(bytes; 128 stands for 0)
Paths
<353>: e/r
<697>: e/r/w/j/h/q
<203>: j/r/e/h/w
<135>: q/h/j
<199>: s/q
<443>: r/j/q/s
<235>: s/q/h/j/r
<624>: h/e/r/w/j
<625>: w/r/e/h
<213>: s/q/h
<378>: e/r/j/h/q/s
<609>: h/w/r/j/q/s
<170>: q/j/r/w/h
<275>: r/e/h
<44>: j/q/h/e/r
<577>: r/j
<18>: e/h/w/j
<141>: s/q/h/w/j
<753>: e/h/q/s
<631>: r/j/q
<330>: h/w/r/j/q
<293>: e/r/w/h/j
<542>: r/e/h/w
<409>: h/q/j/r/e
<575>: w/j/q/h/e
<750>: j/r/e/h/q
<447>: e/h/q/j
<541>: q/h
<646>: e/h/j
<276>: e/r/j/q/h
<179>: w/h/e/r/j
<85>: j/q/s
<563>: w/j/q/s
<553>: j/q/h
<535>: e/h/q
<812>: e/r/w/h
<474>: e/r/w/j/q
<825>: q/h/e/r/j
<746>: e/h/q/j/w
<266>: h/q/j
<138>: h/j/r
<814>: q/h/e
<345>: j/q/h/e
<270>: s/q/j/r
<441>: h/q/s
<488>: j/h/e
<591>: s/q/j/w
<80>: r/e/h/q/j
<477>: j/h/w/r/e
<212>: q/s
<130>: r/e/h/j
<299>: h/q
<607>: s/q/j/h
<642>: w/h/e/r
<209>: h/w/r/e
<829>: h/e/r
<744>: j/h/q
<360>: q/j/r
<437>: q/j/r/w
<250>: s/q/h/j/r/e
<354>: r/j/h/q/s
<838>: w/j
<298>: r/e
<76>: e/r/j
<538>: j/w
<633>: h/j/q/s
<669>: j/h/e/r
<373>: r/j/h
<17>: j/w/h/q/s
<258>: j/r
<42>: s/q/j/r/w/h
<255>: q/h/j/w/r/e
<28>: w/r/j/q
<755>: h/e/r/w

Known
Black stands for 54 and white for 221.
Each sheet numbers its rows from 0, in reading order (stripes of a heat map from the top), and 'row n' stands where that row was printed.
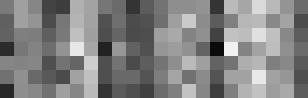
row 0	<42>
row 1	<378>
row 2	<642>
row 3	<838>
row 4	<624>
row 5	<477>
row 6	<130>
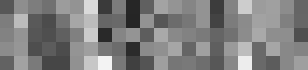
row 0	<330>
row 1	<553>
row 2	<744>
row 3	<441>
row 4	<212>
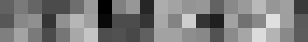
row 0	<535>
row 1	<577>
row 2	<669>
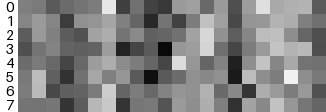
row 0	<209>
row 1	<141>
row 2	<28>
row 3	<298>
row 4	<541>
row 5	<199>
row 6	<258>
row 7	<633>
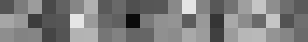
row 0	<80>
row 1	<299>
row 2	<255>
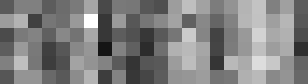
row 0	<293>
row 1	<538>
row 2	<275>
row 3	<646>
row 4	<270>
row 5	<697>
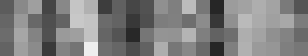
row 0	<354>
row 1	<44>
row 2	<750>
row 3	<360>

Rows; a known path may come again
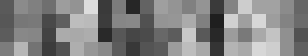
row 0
<330>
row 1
<563>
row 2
<373>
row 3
<270>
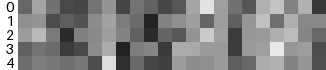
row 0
<76>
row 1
<441>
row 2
<591>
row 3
<753>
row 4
<829>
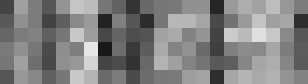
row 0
<235>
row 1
<646>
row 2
<642>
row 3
<138>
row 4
<488>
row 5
<250>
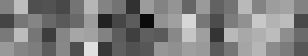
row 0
<85>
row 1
<298>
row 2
<607>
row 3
<755>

